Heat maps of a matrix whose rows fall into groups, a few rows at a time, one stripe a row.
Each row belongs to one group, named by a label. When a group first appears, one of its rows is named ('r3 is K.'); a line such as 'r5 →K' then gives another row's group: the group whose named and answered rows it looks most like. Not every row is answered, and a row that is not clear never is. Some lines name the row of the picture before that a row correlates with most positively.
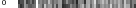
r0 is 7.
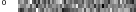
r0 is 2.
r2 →7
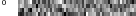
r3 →7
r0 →2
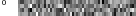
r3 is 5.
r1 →2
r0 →7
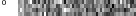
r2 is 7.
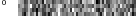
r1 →2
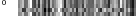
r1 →2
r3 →2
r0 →2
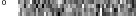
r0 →2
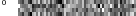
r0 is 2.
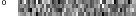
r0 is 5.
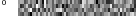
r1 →7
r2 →2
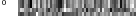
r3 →7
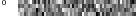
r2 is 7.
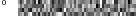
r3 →2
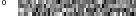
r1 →7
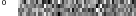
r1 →5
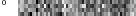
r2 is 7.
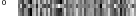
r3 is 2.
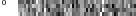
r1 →5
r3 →5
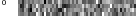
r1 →7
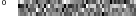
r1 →7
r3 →7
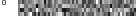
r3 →2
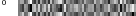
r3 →2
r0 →2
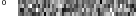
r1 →2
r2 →7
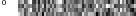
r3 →5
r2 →2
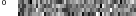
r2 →7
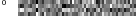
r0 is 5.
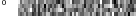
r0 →5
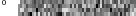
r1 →5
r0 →5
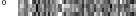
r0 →2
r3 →2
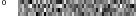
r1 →2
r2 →5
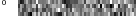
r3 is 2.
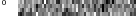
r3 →7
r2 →7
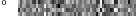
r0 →5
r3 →5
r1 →5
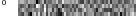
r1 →7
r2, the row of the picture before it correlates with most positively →3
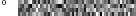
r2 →7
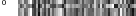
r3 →2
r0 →2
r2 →2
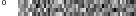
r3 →2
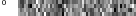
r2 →5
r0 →7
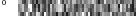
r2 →2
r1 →2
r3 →7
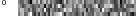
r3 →2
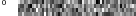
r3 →5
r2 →7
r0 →5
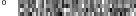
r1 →7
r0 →7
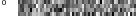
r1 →7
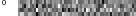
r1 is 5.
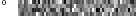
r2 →5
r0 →2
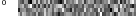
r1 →2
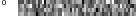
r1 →2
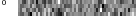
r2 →5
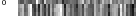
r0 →7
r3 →2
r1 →2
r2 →2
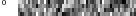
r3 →7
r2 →5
